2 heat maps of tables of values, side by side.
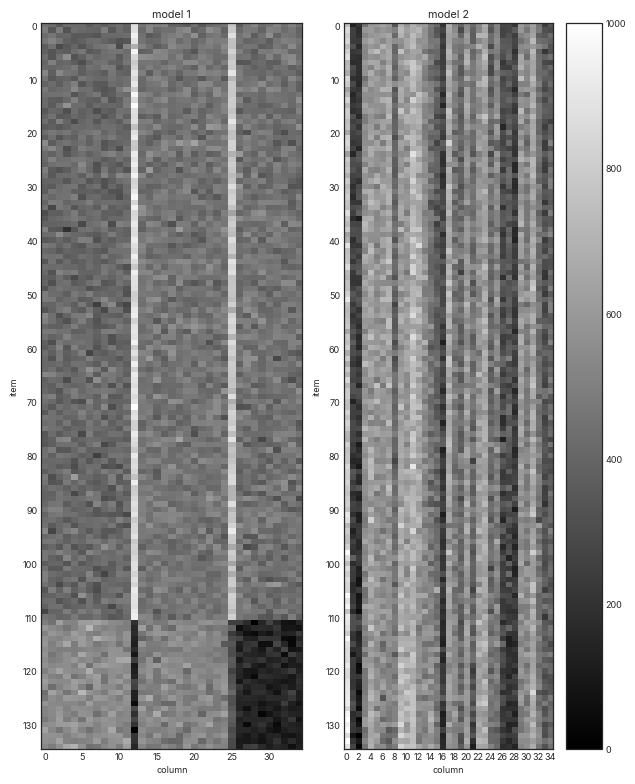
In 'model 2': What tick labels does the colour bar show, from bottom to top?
0, 200, 400, 600, 800, 1000
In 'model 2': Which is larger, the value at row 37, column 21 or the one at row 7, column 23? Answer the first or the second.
the second
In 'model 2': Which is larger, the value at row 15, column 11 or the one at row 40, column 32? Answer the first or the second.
the first
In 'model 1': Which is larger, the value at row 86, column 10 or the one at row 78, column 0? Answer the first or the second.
the first
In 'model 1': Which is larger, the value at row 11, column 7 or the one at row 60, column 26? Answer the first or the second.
the second
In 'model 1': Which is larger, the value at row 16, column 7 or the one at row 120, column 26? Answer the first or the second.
the first
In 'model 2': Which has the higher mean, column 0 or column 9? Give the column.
0
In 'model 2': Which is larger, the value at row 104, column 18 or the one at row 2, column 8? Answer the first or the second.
the first
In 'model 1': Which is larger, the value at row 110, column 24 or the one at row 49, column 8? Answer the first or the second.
the first
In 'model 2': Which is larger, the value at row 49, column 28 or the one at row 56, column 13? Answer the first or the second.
the second
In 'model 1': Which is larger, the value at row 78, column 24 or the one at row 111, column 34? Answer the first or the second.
the first
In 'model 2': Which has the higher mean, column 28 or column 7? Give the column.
7
